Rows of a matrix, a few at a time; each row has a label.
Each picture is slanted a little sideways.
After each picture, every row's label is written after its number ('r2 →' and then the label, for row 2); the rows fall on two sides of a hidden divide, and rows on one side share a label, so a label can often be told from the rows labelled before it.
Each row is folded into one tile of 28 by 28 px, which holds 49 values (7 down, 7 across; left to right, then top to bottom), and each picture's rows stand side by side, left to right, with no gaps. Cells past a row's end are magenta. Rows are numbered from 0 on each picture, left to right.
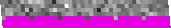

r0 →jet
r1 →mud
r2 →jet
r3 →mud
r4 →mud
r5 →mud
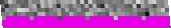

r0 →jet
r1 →mud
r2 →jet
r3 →jet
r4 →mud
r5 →mud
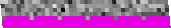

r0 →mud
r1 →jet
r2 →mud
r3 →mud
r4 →jet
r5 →mud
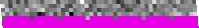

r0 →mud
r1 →mud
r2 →mud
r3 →mud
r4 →mud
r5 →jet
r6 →jet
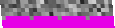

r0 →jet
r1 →jet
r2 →jet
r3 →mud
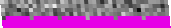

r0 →mud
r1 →mud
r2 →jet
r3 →jet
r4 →jet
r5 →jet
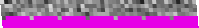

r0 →mud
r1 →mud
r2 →jet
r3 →mud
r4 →mud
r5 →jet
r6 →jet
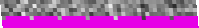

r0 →mud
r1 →mud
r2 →mud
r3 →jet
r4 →jet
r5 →jet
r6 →jet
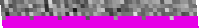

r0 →mud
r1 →jet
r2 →mud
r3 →jet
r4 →mud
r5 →jet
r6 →mud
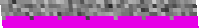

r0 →mud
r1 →jet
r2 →mud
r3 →jet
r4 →mud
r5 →jet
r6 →jet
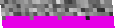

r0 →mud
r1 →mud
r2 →mud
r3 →mud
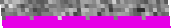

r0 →jet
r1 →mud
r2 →jet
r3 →mud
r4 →mud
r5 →jet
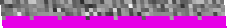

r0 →jet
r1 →mud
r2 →jet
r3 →jet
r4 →mud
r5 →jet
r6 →mud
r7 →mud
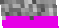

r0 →mud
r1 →mud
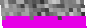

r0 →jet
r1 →mud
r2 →jet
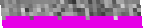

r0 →mud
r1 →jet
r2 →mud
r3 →mud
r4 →jet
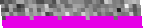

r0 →jet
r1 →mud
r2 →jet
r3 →jet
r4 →jet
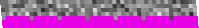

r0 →jet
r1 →mud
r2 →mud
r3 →mud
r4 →mud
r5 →jet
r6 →jet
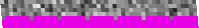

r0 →jet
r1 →jet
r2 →mud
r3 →jet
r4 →jet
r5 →jet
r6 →jet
